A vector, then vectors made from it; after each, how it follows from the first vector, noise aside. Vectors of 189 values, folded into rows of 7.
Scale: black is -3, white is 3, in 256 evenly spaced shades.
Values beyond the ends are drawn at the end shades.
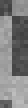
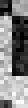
scaled up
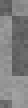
shrunk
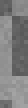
shrunk
